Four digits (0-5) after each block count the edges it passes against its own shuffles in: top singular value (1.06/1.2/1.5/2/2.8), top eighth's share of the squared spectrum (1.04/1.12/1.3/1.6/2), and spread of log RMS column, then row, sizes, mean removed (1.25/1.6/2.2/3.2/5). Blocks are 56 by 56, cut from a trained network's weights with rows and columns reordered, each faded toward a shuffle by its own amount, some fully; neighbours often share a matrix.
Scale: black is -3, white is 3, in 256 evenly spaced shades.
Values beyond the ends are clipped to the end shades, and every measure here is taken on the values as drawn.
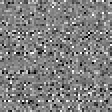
4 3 0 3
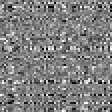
4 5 1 4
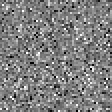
2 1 0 0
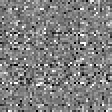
4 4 1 3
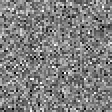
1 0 0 0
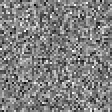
2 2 0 0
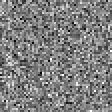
0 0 0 0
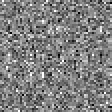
3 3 1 2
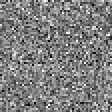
3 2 0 1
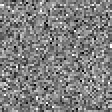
1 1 0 0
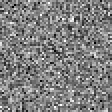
0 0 0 0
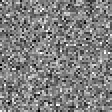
0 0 0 0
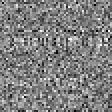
4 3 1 2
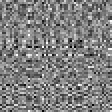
4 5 2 3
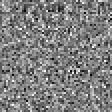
3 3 0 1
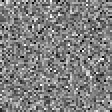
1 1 0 0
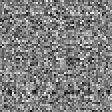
4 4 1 2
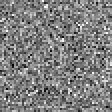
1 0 0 0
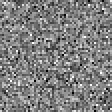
0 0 0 0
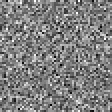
3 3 0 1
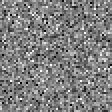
1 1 0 0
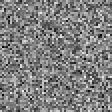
0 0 0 0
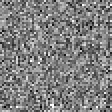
2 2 0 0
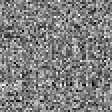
3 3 0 1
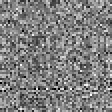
4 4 0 1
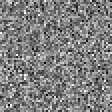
1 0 0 0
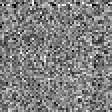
3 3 0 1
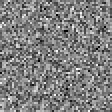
1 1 0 0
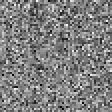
2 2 0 1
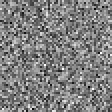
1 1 0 0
